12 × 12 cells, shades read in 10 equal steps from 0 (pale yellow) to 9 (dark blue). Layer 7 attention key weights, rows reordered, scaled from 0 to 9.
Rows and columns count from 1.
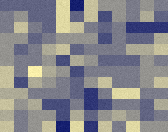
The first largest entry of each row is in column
6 8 10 8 2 5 6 2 7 7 5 5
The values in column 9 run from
1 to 6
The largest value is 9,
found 2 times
